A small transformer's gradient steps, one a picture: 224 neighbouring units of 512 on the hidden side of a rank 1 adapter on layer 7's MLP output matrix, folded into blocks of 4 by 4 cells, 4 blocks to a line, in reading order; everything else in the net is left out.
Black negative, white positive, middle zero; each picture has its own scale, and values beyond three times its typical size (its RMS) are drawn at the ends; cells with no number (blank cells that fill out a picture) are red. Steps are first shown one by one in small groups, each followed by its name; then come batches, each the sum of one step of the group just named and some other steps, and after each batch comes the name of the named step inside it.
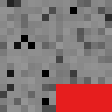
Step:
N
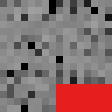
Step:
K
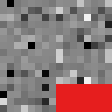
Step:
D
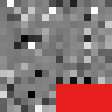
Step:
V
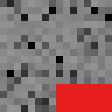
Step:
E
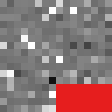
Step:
D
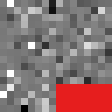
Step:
K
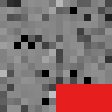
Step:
N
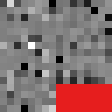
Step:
K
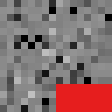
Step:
N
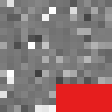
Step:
V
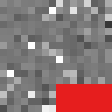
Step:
D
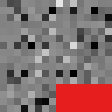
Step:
E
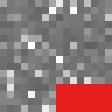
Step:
D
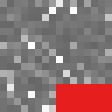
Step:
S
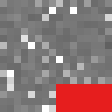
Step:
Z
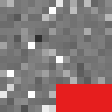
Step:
Z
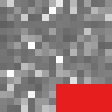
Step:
S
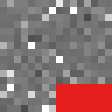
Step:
S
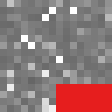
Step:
S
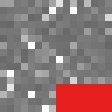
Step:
Z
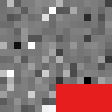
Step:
Z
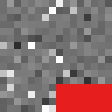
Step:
S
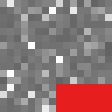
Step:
Z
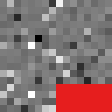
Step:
S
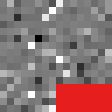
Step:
S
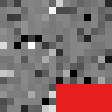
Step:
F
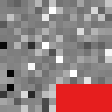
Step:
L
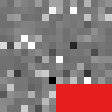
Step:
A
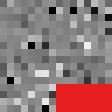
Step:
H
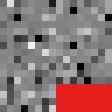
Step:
L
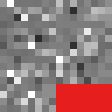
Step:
L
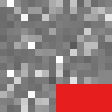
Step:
A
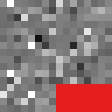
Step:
A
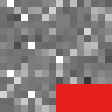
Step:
F
